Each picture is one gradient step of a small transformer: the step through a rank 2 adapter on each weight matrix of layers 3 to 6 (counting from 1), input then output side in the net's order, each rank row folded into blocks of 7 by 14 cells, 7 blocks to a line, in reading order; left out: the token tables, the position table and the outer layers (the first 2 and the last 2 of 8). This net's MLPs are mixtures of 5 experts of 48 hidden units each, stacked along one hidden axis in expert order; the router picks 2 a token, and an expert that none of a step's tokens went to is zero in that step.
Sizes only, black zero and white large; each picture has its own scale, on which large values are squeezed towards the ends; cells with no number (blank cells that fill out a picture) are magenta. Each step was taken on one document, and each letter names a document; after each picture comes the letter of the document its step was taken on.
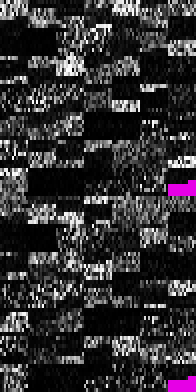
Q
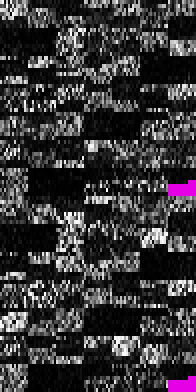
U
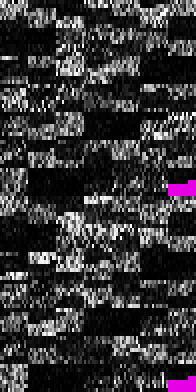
U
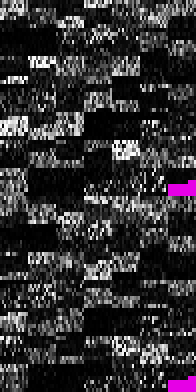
Q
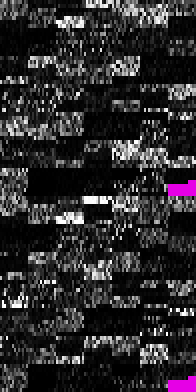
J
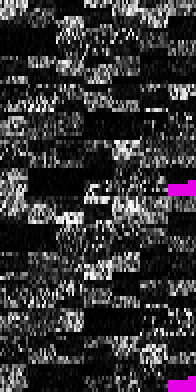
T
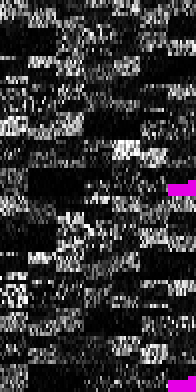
U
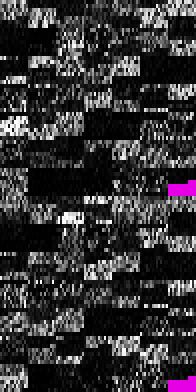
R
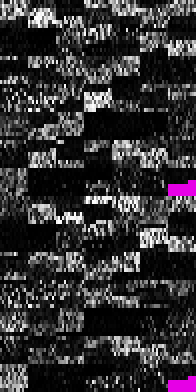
T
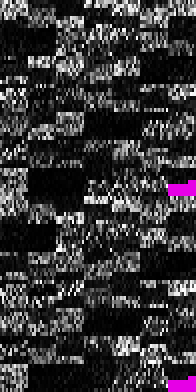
U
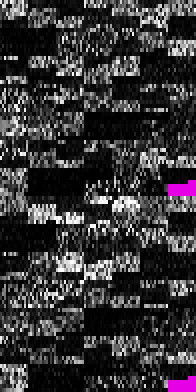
T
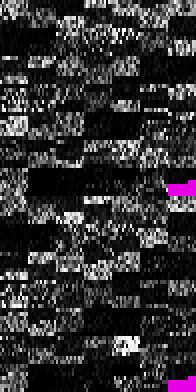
J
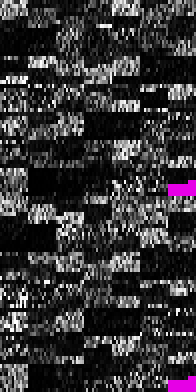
R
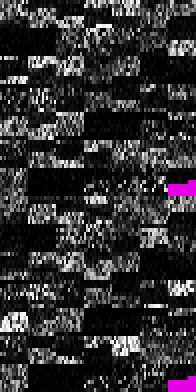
Q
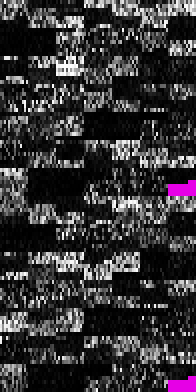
T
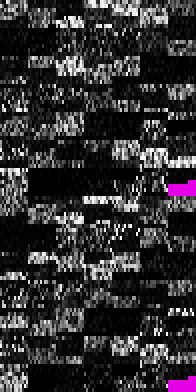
J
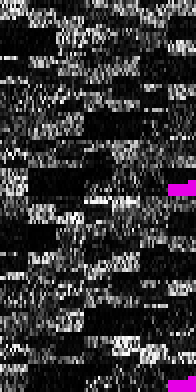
T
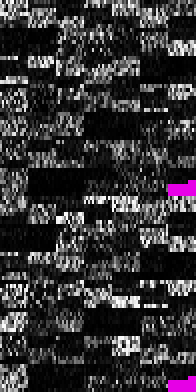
U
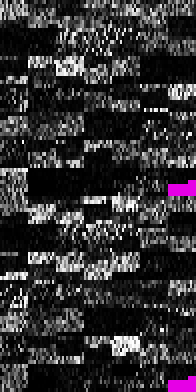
J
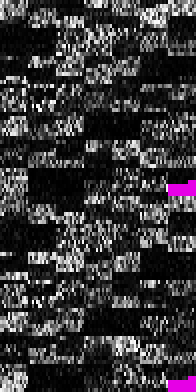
U
